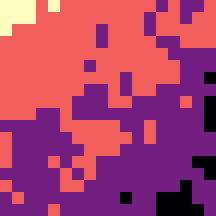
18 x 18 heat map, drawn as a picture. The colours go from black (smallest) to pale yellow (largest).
Ninth with the highest average: top left. Slope: up to the top left. Mirror symmetry: none. Ninth with the lowest average: bottom right. Stripes: none.
